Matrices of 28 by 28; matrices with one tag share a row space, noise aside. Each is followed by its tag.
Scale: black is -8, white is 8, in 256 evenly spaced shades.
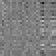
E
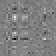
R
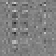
R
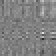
E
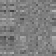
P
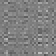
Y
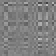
Y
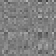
Y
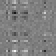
R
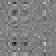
R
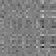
E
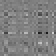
Y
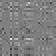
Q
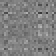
Y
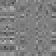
P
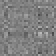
Y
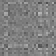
Y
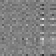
E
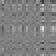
E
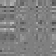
P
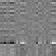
P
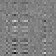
R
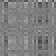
Y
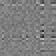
E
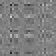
Q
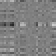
P
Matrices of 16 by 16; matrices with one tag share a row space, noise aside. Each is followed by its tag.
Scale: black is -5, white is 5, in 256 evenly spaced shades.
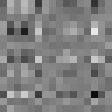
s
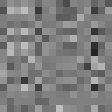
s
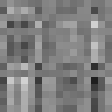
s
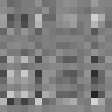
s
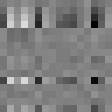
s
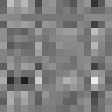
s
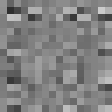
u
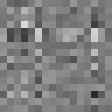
s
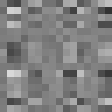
u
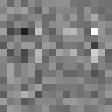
s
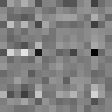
s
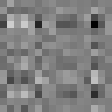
s
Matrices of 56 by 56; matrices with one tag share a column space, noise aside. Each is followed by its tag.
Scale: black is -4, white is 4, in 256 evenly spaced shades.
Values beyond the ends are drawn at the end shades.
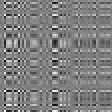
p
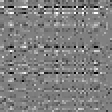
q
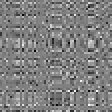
p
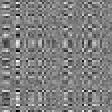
p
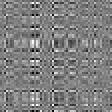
p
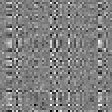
p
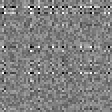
q
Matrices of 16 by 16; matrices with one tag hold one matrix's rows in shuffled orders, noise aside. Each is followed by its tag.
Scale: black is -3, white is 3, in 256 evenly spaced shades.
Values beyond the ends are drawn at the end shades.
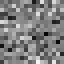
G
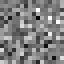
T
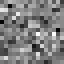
G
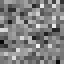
G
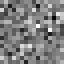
T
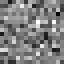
G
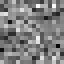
G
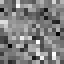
G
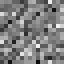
T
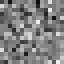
T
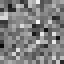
G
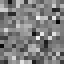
G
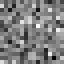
T
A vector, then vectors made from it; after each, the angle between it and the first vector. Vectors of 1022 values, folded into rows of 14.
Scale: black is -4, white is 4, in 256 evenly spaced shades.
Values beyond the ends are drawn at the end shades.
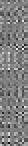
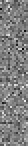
partly opposed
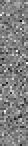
orthogonal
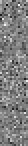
orthogonal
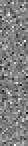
orthogonal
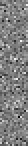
orthogonal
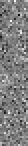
orthogonal
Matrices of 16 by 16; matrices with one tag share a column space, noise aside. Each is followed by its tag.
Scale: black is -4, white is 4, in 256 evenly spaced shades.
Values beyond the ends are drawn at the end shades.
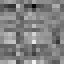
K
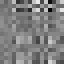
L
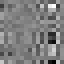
K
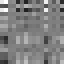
L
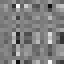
K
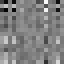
L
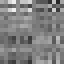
L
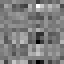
K
